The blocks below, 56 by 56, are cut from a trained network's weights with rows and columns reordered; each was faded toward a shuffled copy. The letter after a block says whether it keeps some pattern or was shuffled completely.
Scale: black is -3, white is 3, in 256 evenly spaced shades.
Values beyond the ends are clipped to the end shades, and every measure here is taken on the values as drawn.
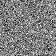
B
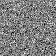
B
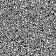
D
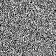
B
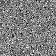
B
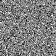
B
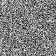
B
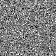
B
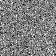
D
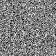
B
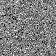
D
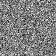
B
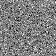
B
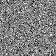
D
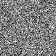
B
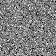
B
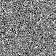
D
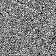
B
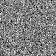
B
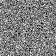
D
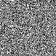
B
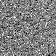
D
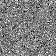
D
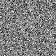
D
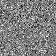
B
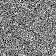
D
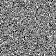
B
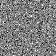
B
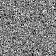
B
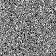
D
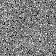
D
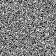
D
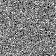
B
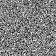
D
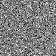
B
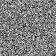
D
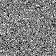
D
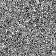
B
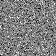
D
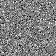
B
